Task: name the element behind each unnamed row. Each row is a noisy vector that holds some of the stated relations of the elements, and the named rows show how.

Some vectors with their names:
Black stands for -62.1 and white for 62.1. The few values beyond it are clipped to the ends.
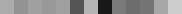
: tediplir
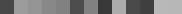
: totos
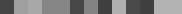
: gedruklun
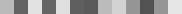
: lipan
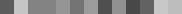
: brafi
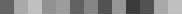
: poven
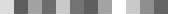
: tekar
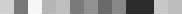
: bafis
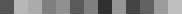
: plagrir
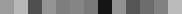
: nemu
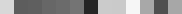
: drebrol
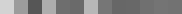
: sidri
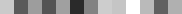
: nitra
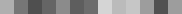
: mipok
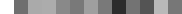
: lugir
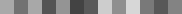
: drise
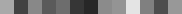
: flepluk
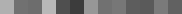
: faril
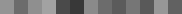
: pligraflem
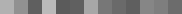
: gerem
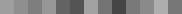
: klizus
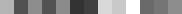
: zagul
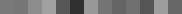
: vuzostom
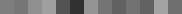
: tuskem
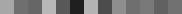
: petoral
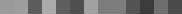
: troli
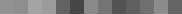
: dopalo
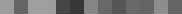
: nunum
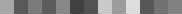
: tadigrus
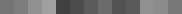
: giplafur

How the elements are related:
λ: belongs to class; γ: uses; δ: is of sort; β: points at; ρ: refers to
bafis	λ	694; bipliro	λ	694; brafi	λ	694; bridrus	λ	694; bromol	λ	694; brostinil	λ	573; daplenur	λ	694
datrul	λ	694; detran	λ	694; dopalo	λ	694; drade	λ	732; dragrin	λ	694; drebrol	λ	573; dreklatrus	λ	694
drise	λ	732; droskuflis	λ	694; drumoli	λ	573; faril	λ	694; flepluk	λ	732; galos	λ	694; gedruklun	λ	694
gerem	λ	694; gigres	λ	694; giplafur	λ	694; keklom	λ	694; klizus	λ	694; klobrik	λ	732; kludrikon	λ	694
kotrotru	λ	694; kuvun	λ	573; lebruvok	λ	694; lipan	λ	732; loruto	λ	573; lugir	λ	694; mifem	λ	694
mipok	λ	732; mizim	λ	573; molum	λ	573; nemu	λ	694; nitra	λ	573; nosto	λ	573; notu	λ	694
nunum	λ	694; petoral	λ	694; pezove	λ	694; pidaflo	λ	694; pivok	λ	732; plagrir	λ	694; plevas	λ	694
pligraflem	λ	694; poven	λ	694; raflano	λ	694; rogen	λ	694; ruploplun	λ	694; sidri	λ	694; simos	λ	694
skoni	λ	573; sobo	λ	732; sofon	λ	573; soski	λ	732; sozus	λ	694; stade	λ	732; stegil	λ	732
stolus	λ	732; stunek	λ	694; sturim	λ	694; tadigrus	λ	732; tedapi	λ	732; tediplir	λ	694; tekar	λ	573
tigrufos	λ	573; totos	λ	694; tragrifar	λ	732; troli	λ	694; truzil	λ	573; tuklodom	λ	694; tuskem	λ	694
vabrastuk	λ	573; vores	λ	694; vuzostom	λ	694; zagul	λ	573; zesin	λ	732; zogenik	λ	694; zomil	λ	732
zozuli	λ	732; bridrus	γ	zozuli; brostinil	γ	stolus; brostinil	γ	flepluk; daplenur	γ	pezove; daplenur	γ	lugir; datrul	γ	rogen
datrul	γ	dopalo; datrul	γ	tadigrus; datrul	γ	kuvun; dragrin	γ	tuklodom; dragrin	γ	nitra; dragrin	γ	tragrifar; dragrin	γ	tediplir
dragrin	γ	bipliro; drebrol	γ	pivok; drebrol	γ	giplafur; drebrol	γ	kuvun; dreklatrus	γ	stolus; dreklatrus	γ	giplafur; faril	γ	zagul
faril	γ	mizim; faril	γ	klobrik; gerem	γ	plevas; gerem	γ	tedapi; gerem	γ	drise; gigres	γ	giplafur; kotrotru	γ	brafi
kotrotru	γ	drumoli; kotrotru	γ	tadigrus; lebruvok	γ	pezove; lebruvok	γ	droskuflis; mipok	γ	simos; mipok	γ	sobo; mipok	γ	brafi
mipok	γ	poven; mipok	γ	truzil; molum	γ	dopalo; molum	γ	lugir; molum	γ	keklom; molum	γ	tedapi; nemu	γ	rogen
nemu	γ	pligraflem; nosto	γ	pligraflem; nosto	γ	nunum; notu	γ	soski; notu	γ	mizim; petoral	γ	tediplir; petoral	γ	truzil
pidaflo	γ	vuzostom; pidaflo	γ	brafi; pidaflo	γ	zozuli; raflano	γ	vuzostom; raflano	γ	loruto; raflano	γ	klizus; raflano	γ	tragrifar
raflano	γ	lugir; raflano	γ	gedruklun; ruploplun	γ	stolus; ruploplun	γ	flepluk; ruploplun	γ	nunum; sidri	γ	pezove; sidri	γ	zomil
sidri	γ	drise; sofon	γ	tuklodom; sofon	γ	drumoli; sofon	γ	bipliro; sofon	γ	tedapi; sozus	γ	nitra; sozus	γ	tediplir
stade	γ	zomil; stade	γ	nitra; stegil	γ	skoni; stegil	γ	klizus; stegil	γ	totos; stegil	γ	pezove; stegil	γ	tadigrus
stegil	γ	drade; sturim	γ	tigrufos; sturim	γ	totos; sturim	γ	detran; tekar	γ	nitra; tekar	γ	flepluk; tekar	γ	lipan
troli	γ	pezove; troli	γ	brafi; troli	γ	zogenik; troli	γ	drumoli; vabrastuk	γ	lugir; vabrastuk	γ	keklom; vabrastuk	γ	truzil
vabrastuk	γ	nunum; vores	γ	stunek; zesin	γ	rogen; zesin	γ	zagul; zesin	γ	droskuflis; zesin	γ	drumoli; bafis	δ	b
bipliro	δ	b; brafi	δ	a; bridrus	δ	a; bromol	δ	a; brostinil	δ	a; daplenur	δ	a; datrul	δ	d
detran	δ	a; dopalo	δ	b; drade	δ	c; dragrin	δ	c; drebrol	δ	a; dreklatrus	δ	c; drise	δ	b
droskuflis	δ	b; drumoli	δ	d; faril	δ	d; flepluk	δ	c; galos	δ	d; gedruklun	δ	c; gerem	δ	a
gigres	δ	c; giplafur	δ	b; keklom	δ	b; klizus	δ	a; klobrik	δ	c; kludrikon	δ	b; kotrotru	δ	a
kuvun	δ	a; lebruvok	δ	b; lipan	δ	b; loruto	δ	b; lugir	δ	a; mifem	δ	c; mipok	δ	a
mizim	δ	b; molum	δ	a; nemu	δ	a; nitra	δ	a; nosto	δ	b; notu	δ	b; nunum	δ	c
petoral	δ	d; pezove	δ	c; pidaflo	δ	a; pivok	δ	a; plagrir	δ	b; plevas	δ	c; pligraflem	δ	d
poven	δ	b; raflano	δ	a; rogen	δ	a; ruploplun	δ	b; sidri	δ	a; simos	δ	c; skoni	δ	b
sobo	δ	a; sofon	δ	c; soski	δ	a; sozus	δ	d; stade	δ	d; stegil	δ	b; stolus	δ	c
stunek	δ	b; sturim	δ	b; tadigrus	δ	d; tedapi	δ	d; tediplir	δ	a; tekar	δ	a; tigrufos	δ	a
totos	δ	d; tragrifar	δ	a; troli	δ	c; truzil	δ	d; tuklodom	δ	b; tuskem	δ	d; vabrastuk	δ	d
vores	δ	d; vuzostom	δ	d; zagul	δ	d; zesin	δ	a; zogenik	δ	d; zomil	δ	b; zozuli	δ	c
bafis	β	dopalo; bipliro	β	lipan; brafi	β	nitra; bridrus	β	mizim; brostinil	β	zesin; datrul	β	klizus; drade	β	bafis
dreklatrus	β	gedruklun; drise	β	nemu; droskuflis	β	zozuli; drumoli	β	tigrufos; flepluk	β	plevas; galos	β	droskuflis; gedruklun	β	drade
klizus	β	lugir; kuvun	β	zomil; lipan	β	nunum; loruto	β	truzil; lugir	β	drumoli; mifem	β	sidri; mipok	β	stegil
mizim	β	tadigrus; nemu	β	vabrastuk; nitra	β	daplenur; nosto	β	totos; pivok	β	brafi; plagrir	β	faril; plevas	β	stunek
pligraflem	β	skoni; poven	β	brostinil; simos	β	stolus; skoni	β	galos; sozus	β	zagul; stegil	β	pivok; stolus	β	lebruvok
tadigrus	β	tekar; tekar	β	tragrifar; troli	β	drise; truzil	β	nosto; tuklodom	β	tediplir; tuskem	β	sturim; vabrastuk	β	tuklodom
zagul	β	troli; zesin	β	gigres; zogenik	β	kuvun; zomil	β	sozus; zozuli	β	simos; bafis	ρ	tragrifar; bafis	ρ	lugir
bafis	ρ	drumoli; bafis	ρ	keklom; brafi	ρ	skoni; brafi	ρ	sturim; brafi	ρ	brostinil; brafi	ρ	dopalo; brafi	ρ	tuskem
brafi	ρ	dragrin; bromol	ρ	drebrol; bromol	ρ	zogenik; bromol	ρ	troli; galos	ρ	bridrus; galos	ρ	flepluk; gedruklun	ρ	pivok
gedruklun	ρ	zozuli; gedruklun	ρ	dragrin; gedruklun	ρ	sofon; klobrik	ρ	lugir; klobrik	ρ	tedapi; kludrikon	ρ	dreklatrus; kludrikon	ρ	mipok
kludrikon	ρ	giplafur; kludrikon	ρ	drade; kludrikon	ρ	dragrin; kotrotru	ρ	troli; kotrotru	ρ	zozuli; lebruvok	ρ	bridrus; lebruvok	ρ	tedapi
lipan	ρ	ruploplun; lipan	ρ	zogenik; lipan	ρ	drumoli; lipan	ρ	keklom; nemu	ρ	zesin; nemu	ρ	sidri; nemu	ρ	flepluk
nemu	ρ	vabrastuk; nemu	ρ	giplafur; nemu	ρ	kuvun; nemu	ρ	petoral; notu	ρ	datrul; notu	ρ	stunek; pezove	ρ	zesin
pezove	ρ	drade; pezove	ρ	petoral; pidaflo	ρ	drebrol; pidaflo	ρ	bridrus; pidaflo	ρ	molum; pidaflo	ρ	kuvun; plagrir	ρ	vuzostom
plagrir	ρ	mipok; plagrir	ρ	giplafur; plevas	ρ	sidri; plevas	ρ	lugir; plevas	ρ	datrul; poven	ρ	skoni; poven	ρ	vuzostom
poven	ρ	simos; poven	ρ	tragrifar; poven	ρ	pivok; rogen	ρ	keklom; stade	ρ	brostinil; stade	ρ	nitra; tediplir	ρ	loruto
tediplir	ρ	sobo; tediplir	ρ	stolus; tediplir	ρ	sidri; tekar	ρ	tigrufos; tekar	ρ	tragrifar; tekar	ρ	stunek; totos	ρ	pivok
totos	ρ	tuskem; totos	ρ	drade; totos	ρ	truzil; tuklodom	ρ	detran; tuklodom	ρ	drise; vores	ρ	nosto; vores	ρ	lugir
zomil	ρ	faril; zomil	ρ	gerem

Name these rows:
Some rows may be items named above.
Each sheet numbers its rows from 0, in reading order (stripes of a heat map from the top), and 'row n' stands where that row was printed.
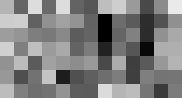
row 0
lipan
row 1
lebruvok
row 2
galos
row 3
plevas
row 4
kotrotru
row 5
dreklatrus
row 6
stegil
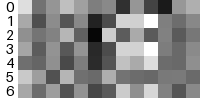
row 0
vores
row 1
truzil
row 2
dragrin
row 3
truzil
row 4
drade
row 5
sidri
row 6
drise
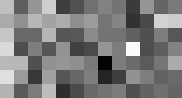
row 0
ruploplun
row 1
rogen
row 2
datrul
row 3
tedapi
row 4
pidaflo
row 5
bridrus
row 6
gigres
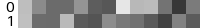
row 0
stegil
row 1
datrul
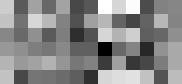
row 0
drumoli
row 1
keklom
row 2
zozuli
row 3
galos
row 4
notu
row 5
brostinil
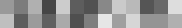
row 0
zomil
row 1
tragrifar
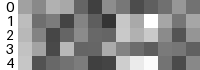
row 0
stunek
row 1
kuvun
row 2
zesin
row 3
daplenur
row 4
vabrastuk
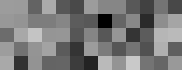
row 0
troli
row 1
galos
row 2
poven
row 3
zogenik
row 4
stolus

